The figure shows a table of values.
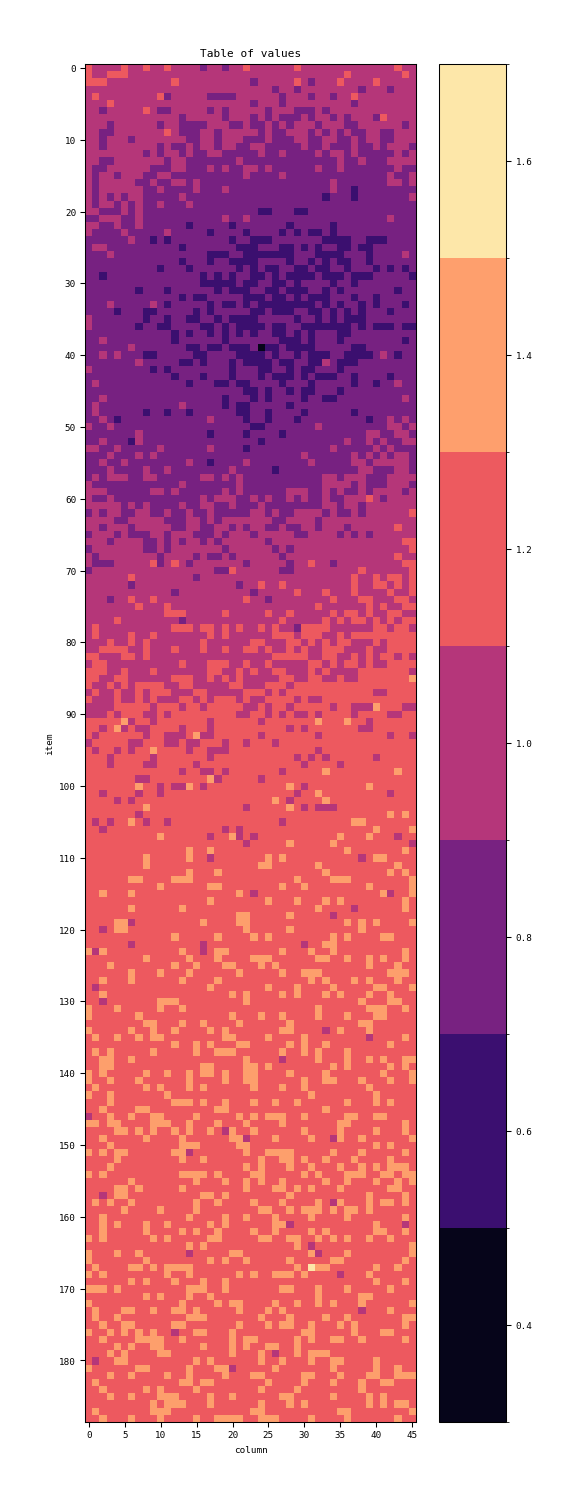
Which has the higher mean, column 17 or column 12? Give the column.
12
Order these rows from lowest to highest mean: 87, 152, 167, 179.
87, 179, 152, 167
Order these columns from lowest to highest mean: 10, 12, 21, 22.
22, 21, 12, 10
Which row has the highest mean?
154
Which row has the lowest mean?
36
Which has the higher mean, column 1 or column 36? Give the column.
1
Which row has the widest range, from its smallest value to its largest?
39
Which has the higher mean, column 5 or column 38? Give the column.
5
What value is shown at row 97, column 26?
1.2
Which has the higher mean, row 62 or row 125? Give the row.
125
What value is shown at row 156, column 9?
1.2
